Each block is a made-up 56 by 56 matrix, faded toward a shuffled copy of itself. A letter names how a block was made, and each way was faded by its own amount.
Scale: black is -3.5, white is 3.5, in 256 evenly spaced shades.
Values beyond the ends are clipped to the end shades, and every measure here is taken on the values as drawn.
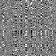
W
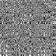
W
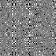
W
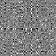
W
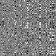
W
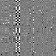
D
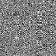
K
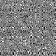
K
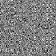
K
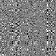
W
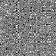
K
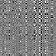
D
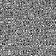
K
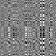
D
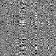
W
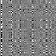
D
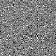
K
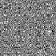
K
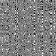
W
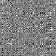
W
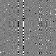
D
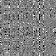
W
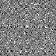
K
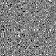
K
